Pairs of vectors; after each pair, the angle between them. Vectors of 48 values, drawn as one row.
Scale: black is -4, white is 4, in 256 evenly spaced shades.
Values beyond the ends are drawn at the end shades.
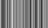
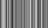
nearly opposite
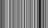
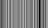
nearly parallel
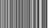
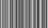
nearly parallel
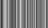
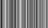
nearly parallel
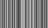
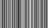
nearly parallel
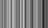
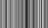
orthogonal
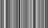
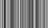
nearly opposite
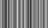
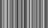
nearly opposite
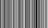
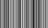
partly aligned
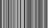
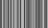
nearly parallel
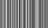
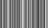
orthogonal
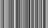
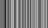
partly opposed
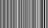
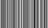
partly aligned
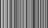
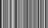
partly aligned
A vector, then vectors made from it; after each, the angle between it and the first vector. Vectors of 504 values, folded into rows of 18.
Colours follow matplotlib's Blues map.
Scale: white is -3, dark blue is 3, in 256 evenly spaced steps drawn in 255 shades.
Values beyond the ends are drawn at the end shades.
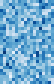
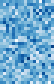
partly opposed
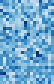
partly aligned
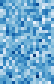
nearly opposite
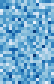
partly opposed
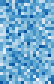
partly opposed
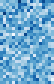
partly aligned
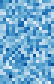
nearly opposite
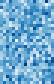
partly opposed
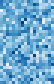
nearly opposite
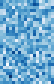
nearly opposite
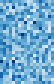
partly aligned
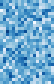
nearly opposite
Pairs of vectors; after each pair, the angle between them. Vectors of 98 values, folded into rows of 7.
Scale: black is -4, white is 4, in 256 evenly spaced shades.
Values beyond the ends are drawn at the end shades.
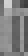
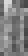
nearly parallel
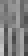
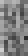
partly aligned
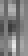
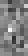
partly opposed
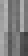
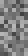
orthogonal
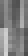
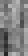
nearly opposite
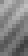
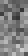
partly opposed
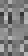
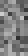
orthogonal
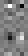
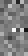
partly aligned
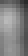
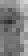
nearly opposite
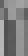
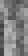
nearly opposite
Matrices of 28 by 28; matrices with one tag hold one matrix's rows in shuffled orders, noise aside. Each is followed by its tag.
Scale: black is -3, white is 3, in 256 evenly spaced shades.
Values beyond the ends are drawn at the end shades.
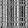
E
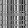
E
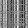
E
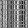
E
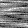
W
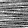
W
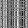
E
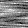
W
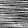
W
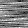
W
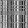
E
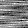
W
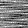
W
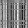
E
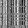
E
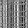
E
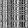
E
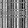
E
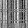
E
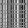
E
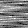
W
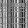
E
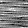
W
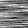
W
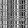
E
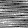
W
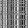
E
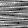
W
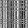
E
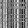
E
